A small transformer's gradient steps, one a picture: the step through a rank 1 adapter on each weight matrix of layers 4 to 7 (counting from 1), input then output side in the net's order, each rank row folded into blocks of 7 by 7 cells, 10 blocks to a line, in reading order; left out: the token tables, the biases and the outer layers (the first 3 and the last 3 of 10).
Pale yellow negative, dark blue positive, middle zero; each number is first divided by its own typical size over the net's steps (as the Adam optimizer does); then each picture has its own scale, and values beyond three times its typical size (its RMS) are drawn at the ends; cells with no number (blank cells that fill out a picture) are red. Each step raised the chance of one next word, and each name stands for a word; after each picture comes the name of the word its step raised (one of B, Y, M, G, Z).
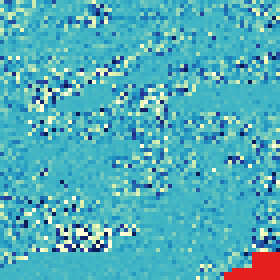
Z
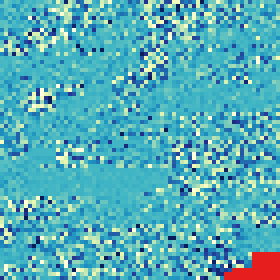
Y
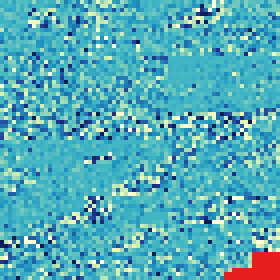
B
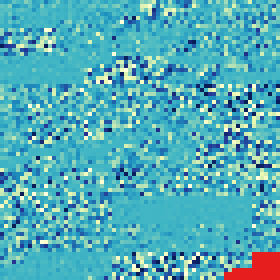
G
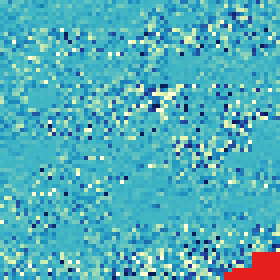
Y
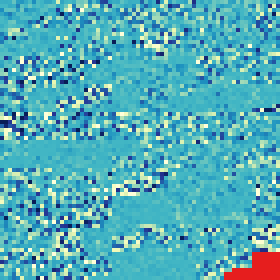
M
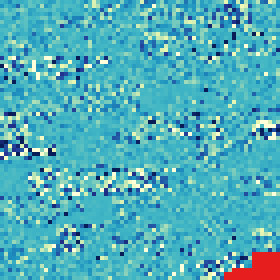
M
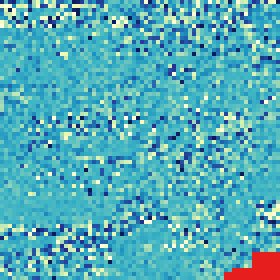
G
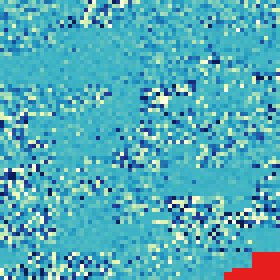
G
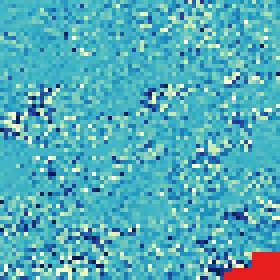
Y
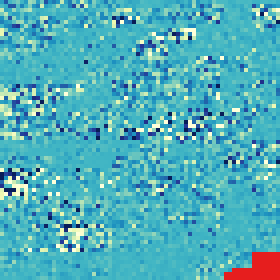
Z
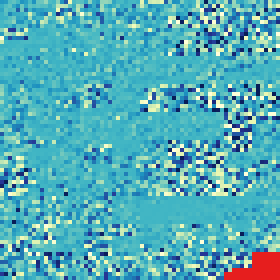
G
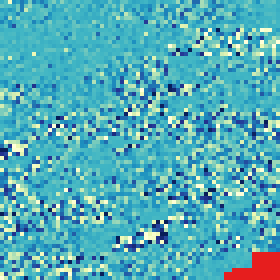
Y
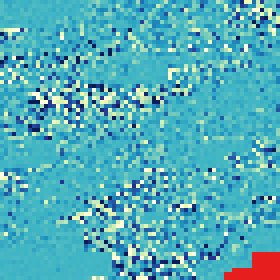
M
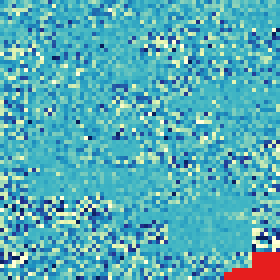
B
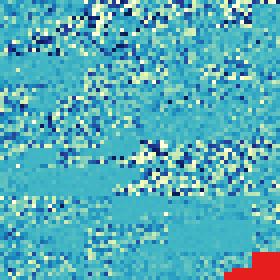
G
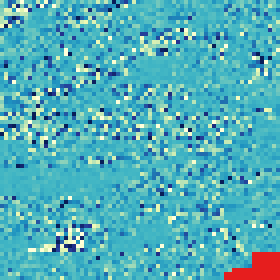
Z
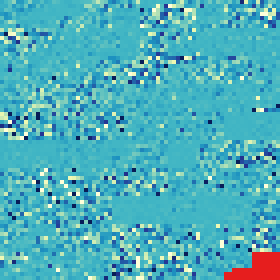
Y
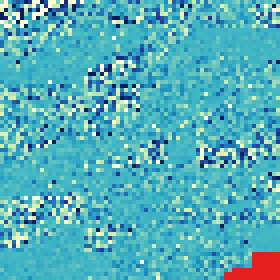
G
